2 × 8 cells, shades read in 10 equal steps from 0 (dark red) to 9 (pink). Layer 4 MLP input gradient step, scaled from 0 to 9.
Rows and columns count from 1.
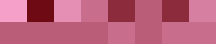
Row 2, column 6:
5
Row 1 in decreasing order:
9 8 7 6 5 2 2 0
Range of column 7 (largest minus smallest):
4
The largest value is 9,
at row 1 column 1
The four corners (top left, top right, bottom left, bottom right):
9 7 5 6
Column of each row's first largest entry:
1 5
